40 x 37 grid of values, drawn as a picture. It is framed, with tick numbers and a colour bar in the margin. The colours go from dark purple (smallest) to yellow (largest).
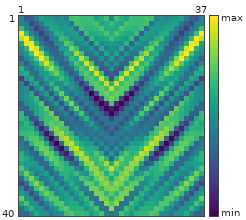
Histogram: bell-shaped. Slope: none. Mirror symmetry: left to right. Ninth with the lowest average: centre.
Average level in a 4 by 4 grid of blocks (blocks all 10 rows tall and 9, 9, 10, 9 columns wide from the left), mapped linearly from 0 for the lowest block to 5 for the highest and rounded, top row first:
2 3 3 2
1 0 0 1
2 2 1 2
2 5 5 2
